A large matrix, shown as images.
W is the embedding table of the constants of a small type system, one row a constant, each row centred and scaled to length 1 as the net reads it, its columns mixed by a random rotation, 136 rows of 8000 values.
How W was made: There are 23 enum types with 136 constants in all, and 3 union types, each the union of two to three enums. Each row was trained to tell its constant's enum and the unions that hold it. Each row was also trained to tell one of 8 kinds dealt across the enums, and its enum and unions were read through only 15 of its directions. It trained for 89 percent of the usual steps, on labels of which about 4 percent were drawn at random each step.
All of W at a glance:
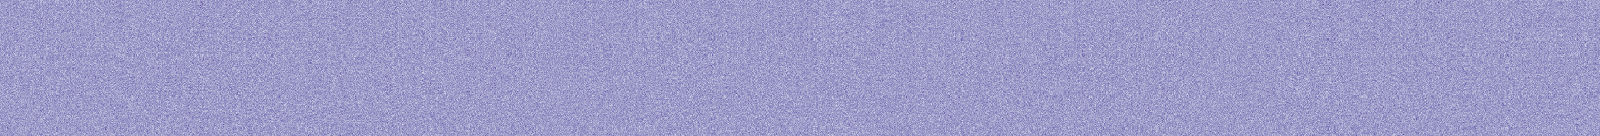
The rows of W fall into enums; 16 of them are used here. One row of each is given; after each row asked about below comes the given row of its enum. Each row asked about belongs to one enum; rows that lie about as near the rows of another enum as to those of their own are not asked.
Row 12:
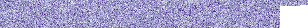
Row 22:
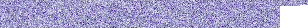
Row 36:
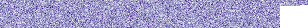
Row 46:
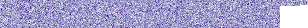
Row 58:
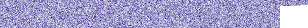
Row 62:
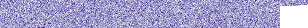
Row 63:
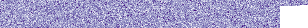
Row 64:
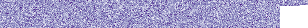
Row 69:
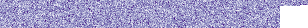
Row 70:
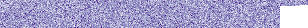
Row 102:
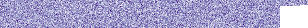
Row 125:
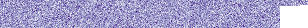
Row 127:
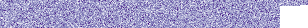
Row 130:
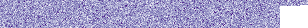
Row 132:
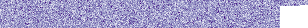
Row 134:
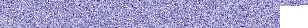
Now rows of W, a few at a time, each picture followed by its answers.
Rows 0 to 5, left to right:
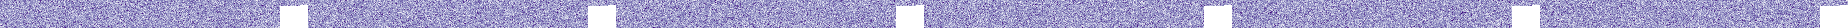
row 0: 132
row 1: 102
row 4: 22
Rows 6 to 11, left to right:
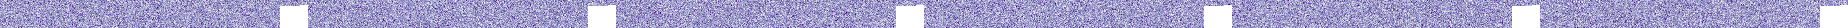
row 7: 36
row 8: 22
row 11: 132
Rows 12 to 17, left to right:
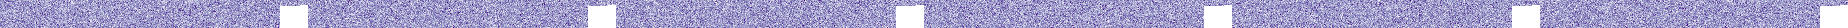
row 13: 132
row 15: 62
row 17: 102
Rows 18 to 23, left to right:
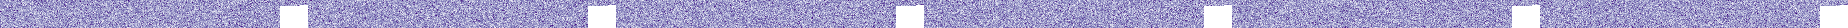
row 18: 134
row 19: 63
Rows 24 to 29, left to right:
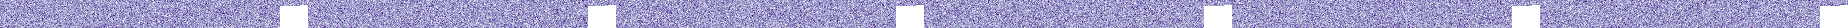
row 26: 63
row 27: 22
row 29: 64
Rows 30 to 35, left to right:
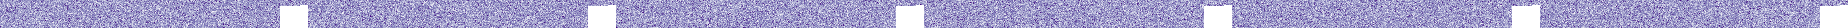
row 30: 69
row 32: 36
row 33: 127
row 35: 125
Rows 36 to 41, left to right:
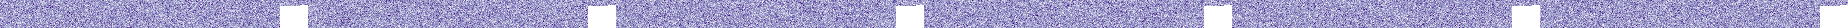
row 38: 127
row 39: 127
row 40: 36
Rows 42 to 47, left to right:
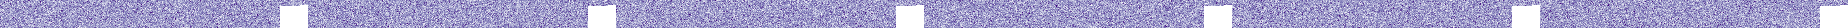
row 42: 132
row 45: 134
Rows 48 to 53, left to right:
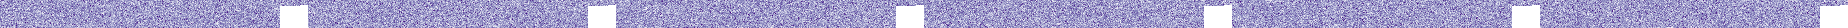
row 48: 130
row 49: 62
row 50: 64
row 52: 127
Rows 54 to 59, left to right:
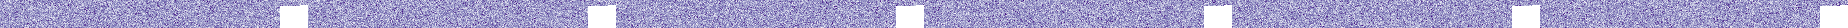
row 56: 125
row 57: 69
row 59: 69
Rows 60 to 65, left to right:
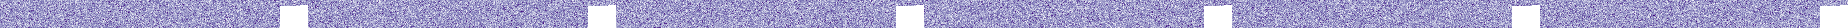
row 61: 12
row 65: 102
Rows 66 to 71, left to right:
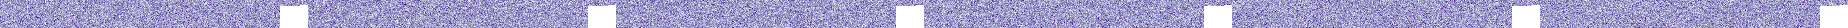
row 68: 134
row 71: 102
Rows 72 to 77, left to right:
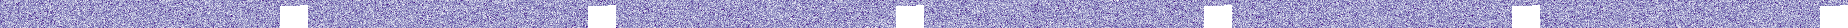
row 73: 63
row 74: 36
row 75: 22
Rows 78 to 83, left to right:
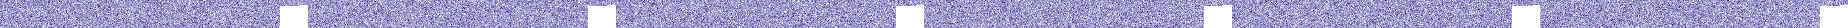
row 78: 125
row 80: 22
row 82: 58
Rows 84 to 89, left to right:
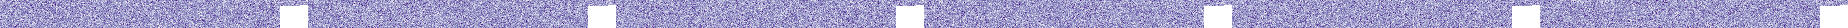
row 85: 46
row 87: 132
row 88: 62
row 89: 12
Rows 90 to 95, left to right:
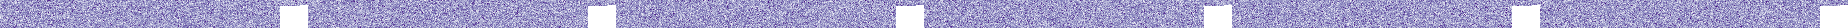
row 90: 46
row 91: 64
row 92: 64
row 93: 132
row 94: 22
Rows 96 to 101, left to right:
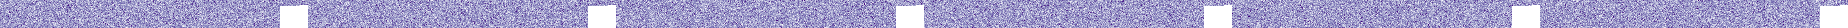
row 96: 63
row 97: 63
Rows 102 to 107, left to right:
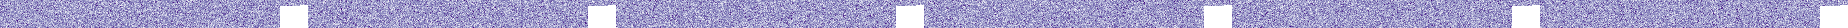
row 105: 36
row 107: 62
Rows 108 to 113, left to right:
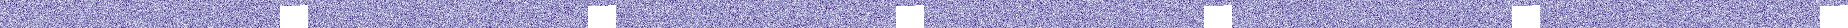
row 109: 69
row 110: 125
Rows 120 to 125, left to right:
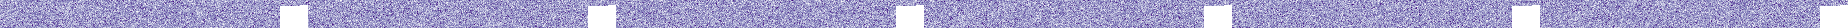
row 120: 102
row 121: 62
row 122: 102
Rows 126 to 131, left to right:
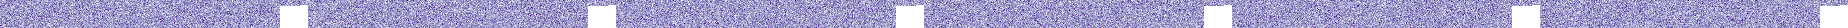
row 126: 130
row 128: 127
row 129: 127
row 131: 125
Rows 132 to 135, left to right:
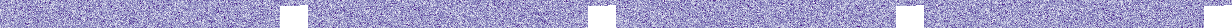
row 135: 63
